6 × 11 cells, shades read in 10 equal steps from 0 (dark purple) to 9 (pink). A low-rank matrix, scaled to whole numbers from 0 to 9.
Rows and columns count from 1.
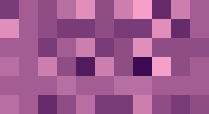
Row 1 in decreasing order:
9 8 7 7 6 5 5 4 4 3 2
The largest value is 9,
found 2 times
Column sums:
33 30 25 28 30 26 27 33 32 25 28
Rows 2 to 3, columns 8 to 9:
3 8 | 8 4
